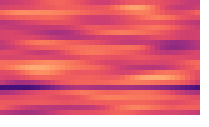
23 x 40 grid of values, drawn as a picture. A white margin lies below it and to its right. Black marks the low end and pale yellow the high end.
Ninth with the lowest average: bottom left. Histogram: skewed, a long tail of low values. Odd lines: row 18. Grain: streaks across. Average level on the scale: 60%.
